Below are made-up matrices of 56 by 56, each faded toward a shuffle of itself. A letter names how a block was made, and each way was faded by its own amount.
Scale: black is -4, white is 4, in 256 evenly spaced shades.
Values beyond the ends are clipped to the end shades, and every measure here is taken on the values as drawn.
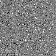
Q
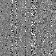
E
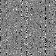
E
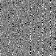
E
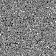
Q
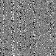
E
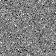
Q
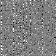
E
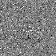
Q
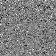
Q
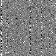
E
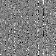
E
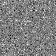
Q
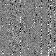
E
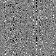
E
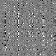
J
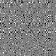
J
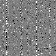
E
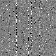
E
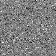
Q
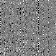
E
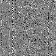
E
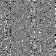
E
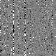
E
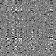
J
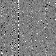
E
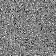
Q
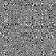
J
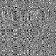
J
